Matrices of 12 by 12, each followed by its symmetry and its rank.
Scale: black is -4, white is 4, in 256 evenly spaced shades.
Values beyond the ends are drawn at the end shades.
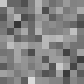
neither, full rank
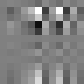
neither, rank one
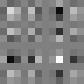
symmetric, rank one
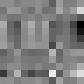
neither, rank two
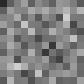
symmetric, full rank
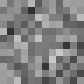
symmetric, full rank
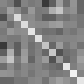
symmetric, full rank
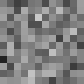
neither, full rank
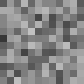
neither, full rank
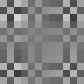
symmetric, rank one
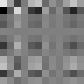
neither, rank one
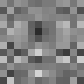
neither, rank two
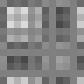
symmetric, rank one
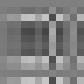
neither, rank one
